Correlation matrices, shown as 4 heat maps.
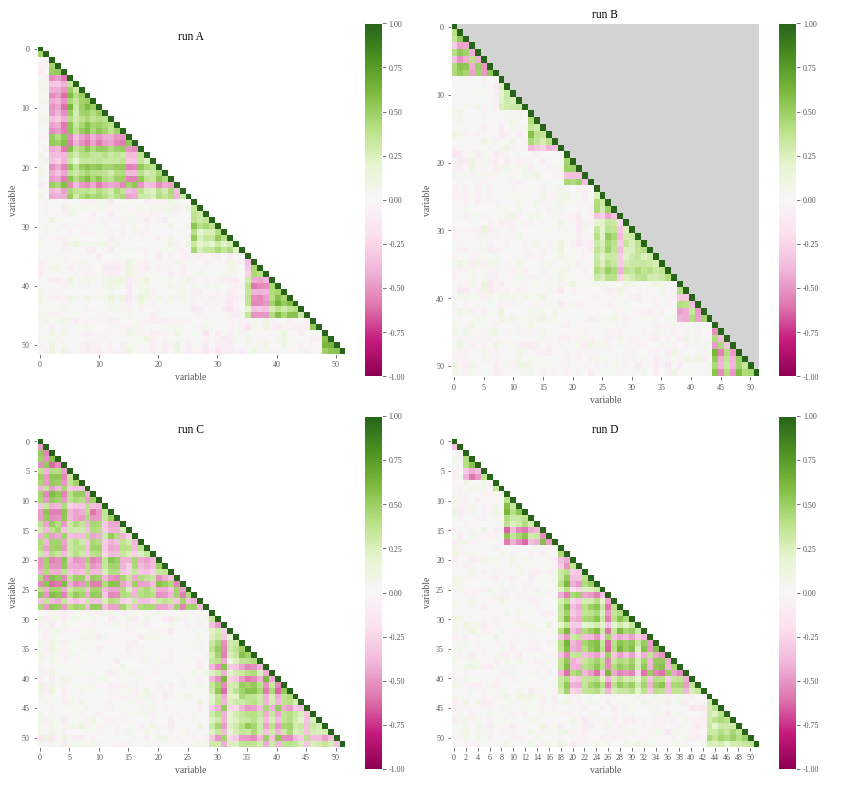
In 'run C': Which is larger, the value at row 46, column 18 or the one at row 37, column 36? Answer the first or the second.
the second
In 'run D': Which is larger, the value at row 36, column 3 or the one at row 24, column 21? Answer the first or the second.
the first
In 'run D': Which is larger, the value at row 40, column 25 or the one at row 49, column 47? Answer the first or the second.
the second
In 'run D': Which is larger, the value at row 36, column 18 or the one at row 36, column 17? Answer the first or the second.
the second
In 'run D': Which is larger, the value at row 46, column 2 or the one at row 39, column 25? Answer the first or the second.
the first
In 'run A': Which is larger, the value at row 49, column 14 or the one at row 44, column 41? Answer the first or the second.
the second
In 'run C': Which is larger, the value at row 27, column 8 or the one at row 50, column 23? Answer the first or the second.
the first
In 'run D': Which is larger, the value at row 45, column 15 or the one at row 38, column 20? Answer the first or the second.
the first
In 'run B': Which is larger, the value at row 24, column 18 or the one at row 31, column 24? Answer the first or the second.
the second
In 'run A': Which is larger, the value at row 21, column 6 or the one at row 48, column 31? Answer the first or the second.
the first
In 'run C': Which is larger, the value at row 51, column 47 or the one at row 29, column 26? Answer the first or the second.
the first
